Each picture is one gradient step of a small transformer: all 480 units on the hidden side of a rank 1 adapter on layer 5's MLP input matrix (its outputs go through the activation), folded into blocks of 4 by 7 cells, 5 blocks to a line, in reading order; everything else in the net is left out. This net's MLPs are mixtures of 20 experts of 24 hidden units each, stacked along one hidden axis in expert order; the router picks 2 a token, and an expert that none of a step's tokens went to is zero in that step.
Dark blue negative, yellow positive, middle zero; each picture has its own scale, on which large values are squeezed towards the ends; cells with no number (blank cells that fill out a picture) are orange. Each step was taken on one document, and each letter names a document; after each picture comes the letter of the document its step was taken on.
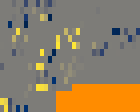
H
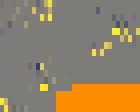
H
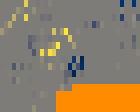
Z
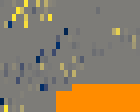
H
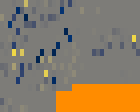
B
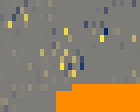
Z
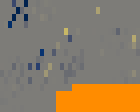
B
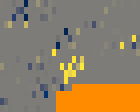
B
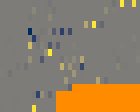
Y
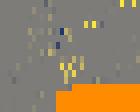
Y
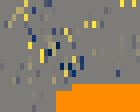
Z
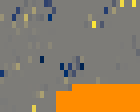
Y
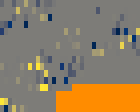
H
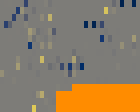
Y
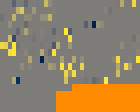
Z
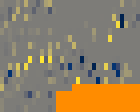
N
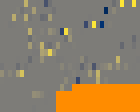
Y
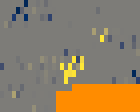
Z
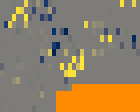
Z
